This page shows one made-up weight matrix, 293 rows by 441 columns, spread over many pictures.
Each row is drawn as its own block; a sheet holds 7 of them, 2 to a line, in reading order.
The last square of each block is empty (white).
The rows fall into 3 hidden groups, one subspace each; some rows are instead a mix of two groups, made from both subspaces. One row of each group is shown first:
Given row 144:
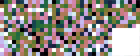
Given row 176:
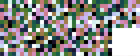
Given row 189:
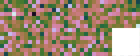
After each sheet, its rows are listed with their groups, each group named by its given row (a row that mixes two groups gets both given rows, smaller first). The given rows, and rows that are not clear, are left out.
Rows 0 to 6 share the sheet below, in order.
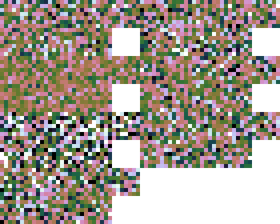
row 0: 176 and 189
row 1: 144
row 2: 176
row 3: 144 and 176
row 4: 176
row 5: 176
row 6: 176 and 189
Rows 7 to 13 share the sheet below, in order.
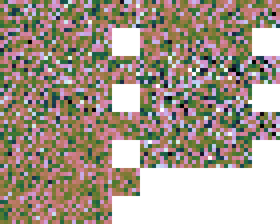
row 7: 176 and 189
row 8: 144 and 176
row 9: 176 and 189
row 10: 176
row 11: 144 and 189
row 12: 176
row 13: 144 and 176
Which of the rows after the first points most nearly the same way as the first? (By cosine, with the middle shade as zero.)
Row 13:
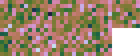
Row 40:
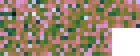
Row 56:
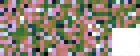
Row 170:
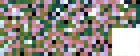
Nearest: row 40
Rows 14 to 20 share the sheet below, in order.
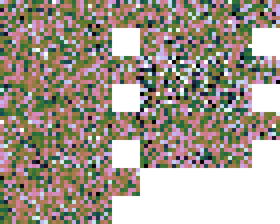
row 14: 144
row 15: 176
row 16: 176
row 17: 189
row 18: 144
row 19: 144 and 176
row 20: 144
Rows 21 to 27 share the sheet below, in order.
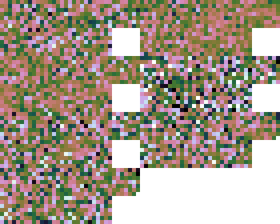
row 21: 176
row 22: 189
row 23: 176
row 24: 144
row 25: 176
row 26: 189
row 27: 144 and 189
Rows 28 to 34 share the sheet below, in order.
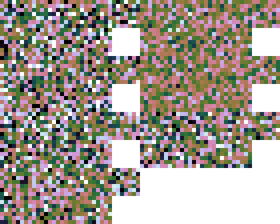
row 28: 176
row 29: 176
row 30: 144
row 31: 176
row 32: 189
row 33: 189
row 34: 176
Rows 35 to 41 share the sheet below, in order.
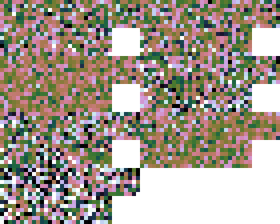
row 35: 176 and 189
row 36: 189
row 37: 176
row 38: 144
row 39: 144 and 189
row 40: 189
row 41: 189
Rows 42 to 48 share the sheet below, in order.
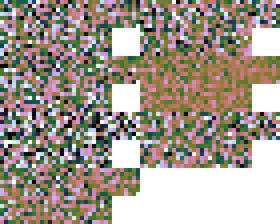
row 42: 189
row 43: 176 and 189
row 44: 144 and 189
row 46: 176
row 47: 176
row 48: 189
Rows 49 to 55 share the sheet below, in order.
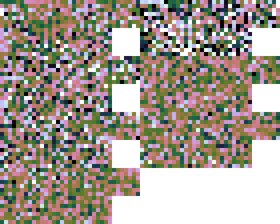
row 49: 144
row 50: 144
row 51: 176 and 189
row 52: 176
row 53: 189
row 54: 189
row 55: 189
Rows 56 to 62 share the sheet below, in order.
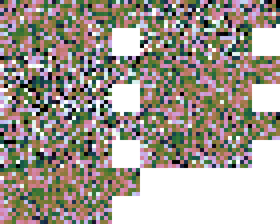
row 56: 144
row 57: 189
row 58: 144
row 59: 189
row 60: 176 and 189
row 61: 144
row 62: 144
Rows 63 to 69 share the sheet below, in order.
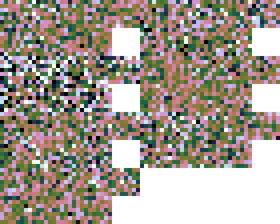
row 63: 189
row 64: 176
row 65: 189
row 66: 176
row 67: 144
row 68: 189
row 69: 176
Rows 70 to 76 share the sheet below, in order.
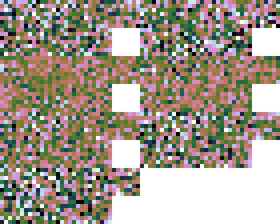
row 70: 189
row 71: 144 and 176
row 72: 144
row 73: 189
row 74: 189
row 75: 189
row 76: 189
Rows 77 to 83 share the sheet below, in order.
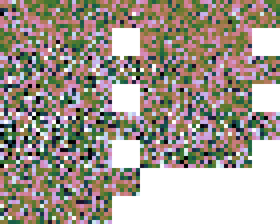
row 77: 144
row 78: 176
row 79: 176
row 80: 144 and 189
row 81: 189
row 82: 176
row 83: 189
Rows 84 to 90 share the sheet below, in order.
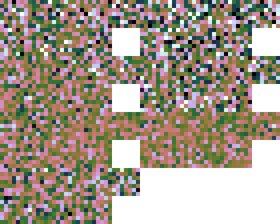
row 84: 176
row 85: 176
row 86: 176
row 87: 176
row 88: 189
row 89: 144
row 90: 176
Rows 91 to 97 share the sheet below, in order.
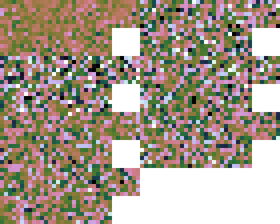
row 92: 144
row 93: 176
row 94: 176
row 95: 189
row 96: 189
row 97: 176
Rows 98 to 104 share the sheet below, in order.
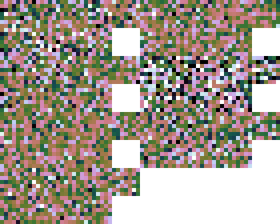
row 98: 144 and 189
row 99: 189
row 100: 189
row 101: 176 and 189
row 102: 176 and 189
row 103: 176
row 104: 176 and 189
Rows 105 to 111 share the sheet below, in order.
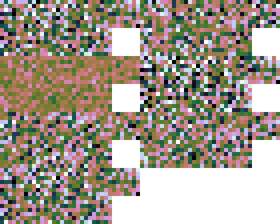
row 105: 189
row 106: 176
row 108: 189
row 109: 144 and 176
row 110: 176
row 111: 189
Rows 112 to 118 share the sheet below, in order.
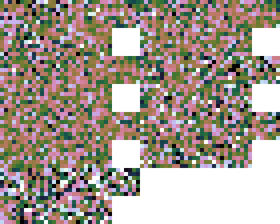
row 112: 176 and 189
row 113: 189
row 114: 189
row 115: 176
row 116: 176 and 189
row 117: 144 and 189
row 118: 176
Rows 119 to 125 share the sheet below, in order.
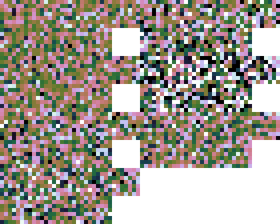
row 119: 176 and 189
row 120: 176
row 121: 176 and 189
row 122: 176
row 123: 144 and 176
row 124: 176 and 189
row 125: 176
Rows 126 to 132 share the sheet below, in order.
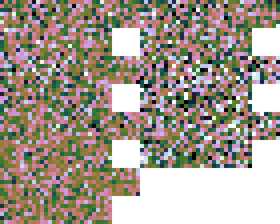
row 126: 176 and 189
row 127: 189
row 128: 189
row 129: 176
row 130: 176
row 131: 176
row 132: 189
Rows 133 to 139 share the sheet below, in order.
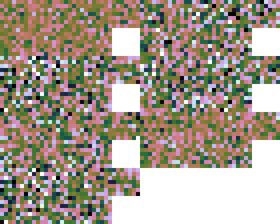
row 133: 176
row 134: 176
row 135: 189
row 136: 144 and 176
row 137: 144 and 189
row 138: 144
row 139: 189
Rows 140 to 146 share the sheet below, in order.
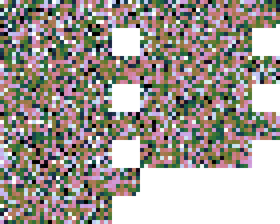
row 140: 144
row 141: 189
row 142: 144 and 176
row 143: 176
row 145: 144 and 189
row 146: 189
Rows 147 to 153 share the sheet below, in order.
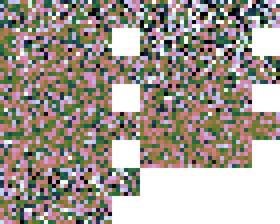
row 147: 176
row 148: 176
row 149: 176 and 189
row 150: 176
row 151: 176
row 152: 189
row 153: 176
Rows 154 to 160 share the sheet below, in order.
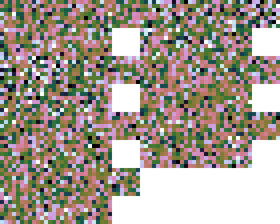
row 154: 176 and 189
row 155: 176
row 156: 189
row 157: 176
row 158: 144
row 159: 144
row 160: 176
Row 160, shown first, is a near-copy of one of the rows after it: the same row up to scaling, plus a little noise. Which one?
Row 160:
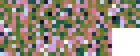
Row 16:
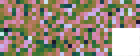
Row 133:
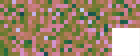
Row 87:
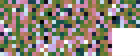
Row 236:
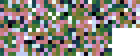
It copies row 87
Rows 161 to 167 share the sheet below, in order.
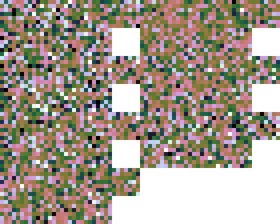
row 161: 189
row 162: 144 and 176
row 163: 144
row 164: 176
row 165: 144
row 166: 176
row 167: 144
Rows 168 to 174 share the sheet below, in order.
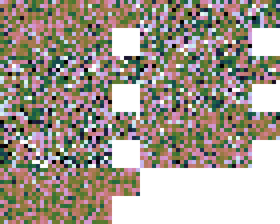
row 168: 144
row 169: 176
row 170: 176 and 189
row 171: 144
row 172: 144
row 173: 144
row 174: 189
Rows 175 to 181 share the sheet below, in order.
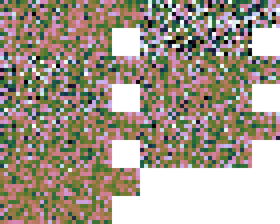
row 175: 189
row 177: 189
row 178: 176
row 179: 189
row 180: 189
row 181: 189
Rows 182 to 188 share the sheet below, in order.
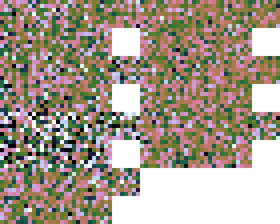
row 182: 189
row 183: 144
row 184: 176
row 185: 189
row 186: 189
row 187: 144 and 176
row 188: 176
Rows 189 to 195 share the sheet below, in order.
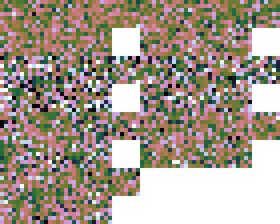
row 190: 144 and 176
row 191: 144
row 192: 176
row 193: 144
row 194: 144
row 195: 144
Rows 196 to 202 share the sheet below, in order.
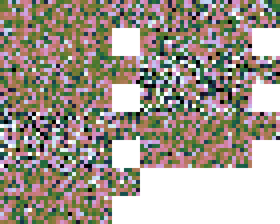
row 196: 176
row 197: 176
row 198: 189
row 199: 189
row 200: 189
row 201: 176 and 189
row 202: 176
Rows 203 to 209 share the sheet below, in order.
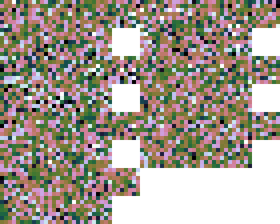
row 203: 144 and 176
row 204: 144
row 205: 144 and 176
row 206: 176
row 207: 144
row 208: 176
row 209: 144
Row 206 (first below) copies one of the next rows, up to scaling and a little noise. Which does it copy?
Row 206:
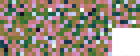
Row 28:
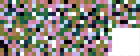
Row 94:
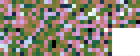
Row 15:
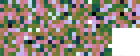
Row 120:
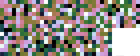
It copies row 28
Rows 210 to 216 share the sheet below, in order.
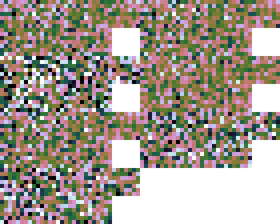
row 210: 189
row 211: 189
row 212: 144 and 189
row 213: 144 and 189
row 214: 189
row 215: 176
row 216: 189
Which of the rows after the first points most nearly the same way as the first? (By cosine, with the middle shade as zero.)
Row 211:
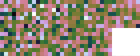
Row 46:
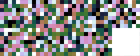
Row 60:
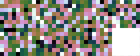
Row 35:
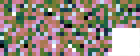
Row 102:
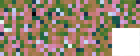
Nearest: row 60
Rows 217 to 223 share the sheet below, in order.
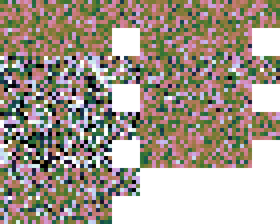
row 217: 176
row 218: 176
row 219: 144 and 176
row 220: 176
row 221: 144
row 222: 144 and 176
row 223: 176
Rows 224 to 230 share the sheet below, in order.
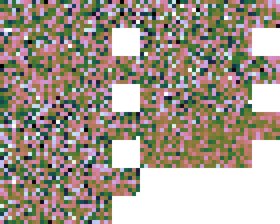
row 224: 176
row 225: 189
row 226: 144
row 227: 176
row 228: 189
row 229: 189
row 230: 189
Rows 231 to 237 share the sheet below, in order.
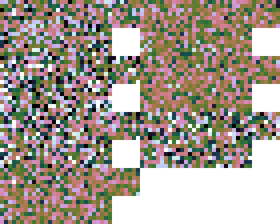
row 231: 144 and 189
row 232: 144 and 189
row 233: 144
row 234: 144 and 176
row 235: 189
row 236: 176
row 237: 189
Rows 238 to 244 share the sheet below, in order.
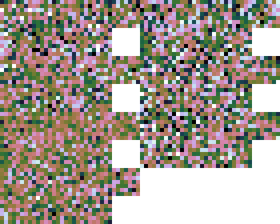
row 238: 144
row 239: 144 and 176
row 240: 144
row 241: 189
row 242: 144
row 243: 189
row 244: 176
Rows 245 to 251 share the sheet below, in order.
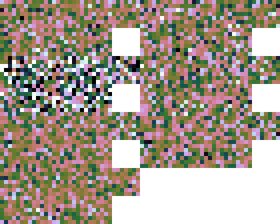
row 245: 144
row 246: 144
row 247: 144 and 176
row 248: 144 and 176
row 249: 176
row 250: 176
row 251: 144 and 189
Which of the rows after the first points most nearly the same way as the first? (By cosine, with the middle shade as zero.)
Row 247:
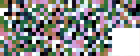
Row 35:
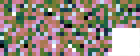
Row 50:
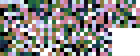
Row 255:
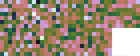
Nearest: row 35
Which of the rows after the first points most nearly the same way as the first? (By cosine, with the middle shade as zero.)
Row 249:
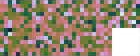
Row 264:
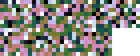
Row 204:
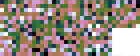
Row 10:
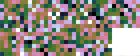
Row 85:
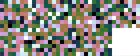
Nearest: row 204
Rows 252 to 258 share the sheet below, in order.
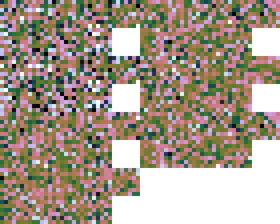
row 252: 144
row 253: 176
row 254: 144
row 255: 189
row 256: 144
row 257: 176
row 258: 144
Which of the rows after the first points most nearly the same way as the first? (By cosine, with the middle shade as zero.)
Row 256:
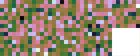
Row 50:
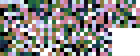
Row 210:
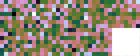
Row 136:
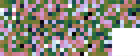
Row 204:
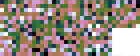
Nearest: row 50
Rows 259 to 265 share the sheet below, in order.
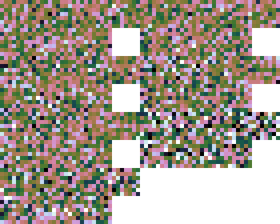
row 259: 176
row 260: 144 and 176
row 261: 144 and 189
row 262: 189
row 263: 189
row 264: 176
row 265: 176
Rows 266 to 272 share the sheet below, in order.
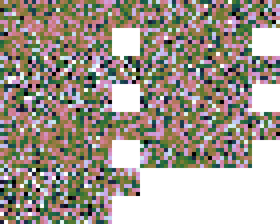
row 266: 144 and 189
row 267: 176
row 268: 176
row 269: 176 and 189
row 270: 144 and 189
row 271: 176
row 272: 189
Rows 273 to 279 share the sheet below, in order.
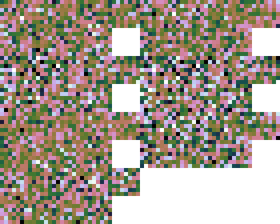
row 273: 144
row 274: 189
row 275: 189
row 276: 189
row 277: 144
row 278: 189
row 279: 176
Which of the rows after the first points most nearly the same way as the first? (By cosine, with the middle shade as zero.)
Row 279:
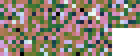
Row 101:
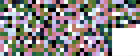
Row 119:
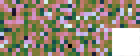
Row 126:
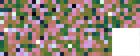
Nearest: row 101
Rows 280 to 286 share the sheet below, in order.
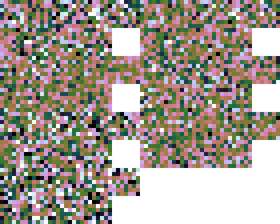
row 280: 176
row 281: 176
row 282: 189
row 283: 189
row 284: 176
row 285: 144
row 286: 144
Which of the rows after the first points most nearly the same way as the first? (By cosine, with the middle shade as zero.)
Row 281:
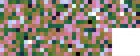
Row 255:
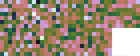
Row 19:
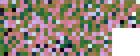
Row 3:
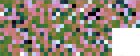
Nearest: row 19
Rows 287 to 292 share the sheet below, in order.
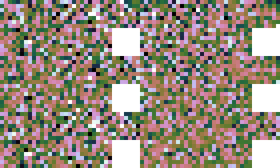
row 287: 176
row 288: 189
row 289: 176
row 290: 189
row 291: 176
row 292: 176
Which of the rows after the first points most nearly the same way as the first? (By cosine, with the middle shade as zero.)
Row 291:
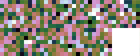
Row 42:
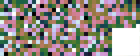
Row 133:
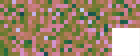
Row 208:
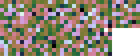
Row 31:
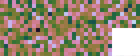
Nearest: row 31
